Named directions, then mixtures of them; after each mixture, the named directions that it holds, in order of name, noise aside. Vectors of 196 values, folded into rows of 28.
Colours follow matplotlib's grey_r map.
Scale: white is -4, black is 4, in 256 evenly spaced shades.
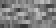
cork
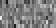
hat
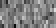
cork, hat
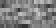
cork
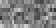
cork, hat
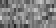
cork, hat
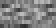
cork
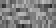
cork, hat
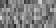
cork, hat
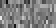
hat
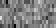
cork, hat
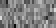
cork, hat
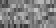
cork, hat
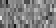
cork, hat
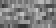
cork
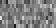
hat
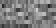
cork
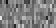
hat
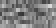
cork, hat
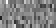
hat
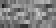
cork
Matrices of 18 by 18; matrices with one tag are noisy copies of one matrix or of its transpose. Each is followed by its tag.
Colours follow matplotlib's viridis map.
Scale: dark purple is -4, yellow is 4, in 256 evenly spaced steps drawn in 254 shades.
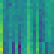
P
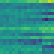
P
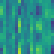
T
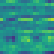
T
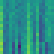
P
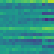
P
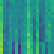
P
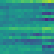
P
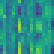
T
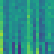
P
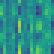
T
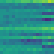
P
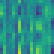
T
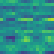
T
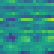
T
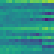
P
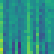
P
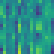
T
